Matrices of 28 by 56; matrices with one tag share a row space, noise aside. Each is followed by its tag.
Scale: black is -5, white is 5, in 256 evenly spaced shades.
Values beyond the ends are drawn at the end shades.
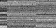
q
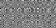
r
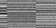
q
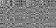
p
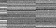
q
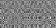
r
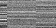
q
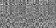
p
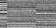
q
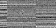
q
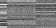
q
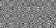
r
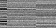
q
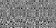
p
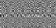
r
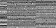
q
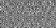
r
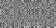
r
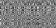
r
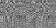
p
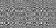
p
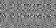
r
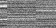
q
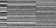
q
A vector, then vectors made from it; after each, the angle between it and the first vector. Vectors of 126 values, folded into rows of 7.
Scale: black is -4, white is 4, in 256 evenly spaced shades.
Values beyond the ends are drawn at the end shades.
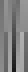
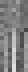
nearly opposite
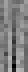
nearly parallel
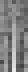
nearly opposite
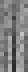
nearly parallel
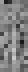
partly opposed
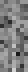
partly opposed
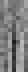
nearly parallel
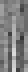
nearly opposite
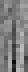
nearly parallel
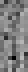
partly aligned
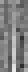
nearly opposite
